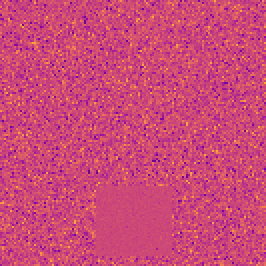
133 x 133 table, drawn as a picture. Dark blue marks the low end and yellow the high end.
Odd rows or columns: none. Odd patch: calmer, in the bottom middle. Grain: fine. Histogram: heavy tails on both sides. Stripes: none. Mirror symmetry: none. Calmest part: bottom middle.
